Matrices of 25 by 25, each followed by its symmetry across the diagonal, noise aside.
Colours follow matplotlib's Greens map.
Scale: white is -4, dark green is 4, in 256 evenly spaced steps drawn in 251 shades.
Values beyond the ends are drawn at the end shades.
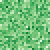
symmetric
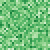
symmetric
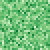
neither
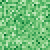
symmetric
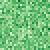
neither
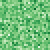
antisymmetric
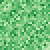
symmetric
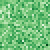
neither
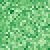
symmetric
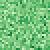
neither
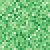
symmetric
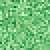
antisymmetric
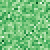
antisymmetric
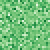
antisymmetric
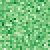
neither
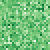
antisymmetric
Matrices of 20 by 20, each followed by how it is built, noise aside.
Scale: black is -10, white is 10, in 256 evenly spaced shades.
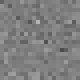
uneven rows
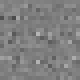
uneven rows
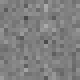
uneven columns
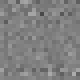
uneven rows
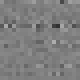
uneven rows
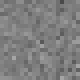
uneven columns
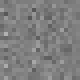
uneven columns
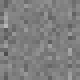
uneven columns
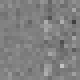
uneven columns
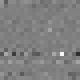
uneven rows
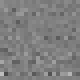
uneven rows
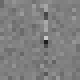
uneven columns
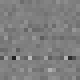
uneven rows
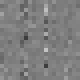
uneven columns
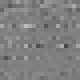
uneven rows
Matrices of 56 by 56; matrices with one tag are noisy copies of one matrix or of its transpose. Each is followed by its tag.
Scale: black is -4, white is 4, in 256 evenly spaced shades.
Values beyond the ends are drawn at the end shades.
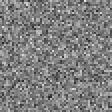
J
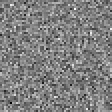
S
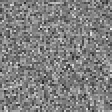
S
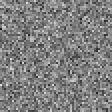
J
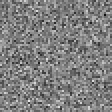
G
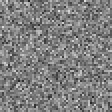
J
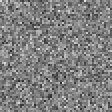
J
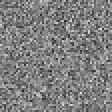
G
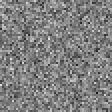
J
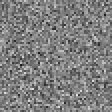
G
